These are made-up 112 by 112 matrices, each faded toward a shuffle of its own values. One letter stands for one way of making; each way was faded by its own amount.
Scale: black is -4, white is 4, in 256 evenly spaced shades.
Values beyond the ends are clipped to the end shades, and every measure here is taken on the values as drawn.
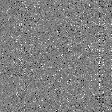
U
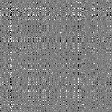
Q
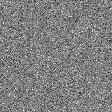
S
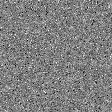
S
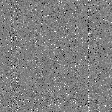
U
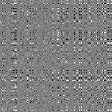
Q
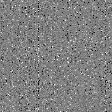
U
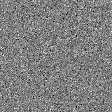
S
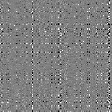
Q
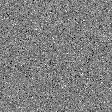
S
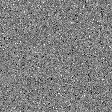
S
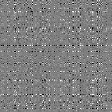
Q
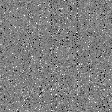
U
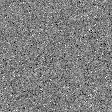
S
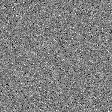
S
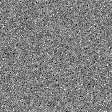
S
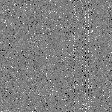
U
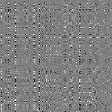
Q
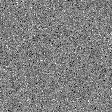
S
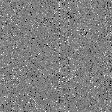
U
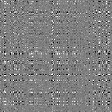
Q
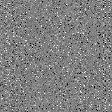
U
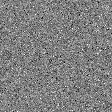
S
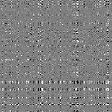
Q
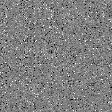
U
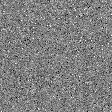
S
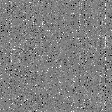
U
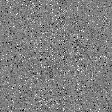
U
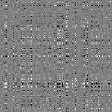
Q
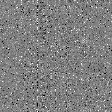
U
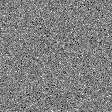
S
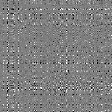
Q
